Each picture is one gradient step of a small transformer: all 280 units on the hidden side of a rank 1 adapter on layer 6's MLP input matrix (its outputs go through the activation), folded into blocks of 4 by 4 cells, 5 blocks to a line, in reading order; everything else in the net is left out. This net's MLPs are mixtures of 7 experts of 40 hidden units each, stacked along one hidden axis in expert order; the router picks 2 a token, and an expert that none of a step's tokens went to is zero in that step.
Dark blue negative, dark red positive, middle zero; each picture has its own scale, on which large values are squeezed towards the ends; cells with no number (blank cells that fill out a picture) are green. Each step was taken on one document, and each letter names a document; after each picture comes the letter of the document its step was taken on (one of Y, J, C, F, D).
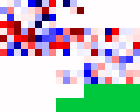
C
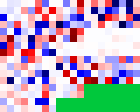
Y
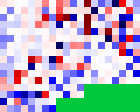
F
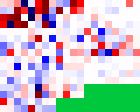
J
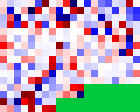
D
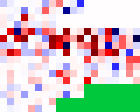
C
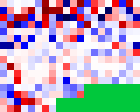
D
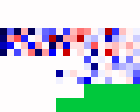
C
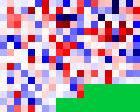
D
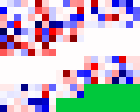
Y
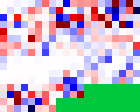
D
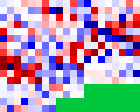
F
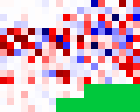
C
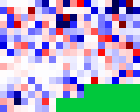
D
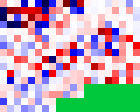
J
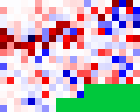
Y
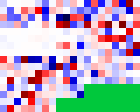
D
